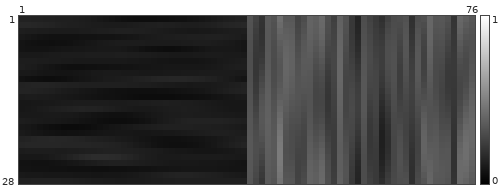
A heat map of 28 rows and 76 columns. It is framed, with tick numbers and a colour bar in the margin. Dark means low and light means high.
It is made of 1 by 2 panels. Panel 1,1: very low, streaked across, faint in contrast. Panel 1,2: low, streaked downward.
